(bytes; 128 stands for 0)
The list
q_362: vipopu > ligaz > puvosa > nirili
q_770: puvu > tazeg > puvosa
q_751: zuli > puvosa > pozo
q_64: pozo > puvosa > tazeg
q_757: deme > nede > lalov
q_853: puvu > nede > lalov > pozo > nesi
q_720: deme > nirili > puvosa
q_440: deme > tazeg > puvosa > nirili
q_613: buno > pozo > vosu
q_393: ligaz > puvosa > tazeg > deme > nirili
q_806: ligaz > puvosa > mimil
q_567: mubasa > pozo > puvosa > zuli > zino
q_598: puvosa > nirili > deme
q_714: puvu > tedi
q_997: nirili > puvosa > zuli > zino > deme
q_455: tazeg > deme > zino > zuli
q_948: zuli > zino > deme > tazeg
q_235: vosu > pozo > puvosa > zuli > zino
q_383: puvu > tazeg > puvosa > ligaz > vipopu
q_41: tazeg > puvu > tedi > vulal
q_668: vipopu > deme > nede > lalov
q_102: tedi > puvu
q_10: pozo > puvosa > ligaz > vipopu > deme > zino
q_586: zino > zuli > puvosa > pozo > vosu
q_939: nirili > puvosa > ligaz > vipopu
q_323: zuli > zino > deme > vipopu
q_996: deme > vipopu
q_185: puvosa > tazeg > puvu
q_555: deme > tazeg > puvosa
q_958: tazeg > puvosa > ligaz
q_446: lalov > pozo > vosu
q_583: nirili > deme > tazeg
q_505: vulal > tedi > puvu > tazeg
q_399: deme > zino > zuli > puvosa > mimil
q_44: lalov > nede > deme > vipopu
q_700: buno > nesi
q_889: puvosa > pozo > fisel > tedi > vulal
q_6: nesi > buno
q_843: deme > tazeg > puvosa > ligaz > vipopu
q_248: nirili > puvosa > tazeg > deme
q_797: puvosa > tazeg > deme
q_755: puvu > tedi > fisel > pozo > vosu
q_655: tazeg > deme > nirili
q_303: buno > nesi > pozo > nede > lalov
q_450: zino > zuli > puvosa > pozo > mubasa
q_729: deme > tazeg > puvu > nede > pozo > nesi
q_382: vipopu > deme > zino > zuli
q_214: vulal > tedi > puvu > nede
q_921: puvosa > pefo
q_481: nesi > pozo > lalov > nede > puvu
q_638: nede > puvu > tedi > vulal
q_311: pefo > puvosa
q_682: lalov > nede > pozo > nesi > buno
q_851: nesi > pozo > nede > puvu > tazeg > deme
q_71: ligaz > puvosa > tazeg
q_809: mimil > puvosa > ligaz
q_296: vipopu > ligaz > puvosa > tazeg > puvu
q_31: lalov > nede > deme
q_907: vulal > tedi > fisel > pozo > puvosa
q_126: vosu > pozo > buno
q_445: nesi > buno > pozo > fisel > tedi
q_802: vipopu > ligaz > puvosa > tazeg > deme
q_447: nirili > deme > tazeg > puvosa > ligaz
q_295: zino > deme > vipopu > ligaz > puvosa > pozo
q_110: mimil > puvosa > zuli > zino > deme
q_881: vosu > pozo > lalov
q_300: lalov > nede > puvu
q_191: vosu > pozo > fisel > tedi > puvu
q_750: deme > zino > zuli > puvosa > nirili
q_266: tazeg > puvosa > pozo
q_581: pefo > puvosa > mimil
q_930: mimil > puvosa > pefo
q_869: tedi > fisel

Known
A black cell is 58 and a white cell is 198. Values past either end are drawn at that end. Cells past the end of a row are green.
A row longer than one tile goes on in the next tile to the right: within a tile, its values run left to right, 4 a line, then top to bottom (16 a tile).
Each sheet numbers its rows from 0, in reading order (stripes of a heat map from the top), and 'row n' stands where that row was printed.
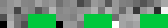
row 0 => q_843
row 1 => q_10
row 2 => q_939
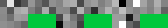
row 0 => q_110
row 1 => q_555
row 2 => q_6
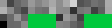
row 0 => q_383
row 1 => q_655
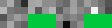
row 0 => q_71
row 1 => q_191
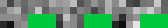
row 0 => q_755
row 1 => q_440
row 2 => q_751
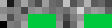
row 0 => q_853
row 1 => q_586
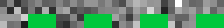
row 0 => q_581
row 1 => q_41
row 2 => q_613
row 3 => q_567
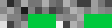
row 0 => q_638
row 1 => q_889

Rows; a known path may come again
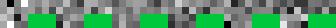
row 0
q_700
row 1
q_71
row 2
q_295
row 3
q_455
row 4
q_853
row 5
q_581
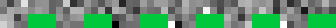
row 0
q_445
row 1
q_110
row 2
q_383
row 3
q_191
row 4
q_613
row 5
q_638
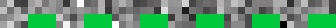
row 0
q_806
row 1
q_303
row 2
q_248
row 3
q_655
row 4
q_440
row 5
q_481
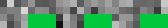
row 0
q_450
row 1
q_555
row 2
q_447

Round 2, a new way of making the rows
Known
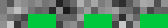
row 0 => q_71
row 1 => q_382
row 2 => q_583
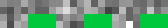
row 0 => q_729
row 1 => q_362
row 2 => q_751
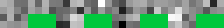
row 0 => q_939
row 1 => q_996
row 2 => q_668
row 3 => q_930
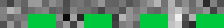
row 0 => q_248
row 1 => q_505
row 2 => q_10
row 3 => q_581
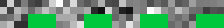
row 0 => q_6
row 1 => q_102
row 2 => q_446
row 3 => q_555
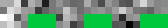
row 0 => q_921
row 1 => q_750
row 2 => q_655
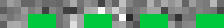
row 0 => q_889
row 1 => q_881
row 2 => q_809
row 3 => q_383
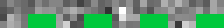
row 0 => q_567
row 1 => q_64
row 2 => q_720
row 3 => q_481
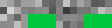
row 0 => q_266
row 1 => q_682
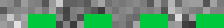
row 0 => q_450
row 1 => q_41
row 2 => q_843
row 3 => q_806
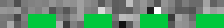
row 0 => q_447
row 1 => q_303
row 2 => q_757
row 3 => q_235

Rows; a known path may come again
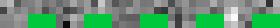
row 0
q_907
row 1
q_44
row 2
q_802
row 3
q_851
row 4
q_930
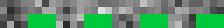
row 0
q_455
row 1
q_303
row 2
q_393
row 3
q_64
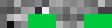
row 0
q_757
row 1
q_296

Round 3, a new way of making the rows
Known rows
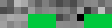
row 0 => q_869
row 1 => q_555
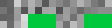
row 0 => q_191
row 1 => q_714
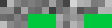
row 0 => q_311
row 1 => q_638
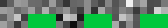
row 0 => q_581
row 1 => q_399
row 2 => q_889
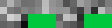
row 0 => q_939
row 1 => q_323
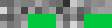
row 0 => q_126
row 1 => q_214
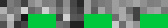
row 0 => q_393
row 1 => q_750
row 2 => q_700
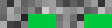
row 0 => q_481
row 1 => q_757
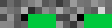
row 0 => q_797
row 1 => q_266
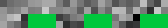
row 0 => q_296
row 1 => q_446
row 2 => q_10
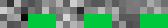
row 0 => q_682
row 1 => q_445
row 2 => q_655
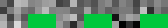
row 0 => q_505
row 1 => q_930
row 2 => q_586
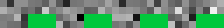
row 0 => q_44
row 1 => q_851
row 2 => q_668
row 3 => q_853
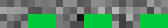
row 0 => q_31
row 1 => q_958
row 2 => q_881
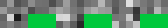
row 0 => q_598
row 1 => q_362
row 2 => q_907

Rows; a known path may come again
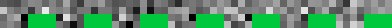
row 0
q_843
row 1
q_997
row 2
q_110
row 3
q_851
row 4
q_303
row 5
q_71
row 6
q_214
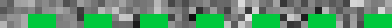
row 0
q_102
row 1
q_996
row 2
q_939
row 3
q_797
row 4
q_755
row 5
q_751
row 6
q_41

